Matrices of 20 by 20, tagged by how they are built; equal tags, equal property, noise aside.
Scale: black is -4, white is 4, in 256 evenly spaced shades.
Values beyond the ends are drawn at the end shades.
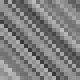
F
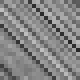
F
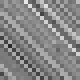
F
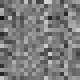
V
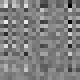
V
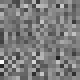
V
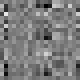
V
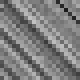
F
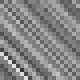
F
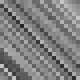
F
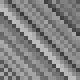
F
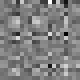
V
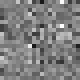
V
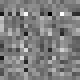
V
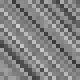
F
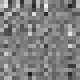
V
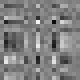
V
